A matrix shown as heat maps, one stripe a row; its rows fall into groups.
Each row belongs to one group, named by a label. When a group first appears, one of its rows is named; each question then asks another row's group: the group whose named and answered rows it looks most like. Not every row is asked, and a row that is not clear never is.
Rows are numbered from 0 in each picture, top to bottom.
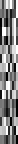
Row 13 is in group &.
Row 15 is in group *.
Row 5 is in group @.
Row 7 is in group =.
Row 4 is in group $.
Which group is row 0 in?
=
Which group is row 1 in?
&
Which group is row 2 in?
$
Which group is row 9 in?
=
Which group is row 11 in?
*
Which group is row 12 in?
*
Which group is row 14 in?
=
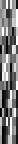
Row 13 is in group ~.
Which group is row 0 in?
~
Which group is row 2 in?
@
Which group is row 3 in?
=
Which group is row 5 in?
$
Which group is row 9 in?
&
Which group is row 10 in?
*
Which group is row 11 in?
*
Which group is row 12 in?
$
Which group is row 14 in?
*
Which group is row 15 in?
*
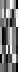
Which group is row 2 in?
&
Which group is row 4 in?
*
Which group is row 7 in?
*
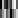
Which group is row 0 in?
$
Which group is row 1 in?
&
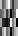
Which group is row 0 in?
=
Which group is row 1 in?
&
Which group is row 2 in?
*
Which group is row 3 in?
&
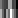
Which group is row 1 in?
~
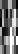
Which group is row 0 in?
*
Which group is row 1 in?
$
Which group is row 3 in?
*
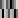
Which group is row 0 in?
&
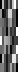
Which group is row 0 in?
$
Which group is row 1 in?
*
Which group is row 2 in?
*
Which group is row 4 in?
=
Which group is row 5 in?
&
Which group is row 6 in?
$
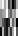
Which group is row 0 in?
=
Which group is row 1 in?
@
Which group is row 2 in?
*
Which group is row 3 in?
$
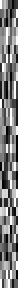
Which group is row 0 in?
=
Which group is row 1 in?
&
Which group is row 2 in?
$
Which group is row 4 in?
@
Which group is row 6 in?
~
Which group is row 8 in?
&
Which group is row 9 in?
$
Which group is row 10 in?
$
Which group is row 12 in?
~
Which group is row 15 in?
*
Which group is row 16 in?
~
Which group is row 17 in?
*
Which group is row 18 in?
$
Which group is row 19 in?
*
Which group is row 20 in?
*
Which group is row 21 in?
@
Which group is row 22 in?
$
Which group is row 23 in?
=
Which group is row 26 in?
$
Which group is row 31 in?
=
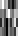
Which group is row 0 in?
=
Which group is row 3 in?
&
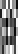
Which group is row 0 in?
~
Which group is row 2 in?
&
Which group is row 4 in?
&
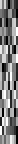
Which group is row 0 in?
=
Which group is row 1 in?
*
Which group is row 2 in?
$
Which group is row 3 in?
@
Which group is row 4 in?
$
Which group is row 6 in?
@
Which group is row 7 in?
*
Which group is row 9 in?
=
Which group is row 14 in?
=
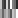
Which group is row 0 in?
~
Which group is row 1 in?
@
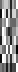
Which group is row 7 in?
&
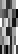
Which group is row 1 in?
*
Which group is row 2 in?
=
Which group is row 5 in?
$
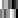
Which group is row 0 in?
=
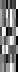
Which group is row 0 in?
&
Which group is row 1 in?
~
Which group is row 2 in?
~
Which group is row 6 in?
*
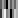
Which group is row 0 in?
&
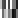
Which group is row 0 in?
~
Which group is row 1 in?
=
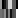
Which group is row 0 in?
*
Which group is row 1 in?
&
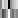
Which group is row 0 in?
@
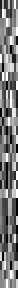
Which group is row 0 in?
$
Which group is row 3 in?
@
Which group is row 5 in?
&
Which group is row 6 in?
=
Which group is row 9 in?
&
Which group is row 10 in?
~
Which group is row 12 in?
$
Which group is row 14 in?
$
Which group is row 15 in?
&
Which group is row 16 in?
*
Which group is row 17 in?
@
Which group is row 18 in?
$
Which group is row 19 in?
&
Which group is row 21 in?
@
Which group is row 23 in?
*
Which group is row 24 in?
&
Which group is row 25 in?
*
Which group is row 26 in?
$
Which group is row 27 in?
*
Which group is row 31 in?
@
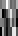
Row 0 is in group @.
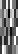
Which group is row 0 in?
~
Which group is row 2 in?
~
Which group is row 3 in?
&
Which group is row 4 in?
$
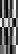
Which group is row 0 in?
$
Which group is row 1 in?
$
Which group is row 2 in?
=
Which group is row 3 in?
$
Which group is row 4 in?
$
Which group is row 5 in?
&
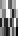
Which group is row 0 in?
@
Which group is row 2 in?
$
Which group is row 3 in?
*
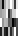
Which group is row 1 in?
@
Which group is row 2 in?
=
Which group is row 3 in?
$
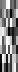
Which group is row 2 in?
~
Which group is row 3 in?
=
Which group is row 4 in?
=
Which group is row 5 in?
~
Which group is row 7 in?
$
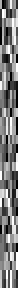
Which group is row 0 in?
*
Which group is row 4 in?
$
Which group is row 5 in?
=
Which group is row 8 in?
&
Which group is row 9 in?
=
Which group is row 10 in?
*
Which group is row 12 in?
&
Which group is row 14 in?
~
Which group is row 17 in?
&
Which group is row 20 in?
*
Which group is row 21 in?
=
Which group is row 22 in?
=
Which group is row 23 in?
*
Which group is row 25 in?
$
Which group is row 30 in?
~
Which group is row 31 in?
~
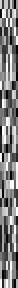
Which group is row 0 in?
=
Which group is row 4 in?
&
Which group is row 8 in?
~
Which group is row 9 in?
=
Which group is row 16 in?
$
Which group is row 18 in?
@
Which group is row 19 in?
&
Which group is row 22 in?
$
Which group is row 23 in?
@
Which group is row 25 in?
$
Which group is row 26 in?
$
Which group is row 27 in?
$
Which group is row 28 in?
*
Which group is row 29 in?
~
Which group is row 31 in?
=
